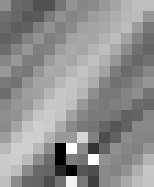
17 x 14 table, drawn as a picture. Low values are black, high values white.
Slope: none. Roughest part: bottom middle. Odd patch: rougher, in the bottom middle. Grain: diagonal, up to the right.
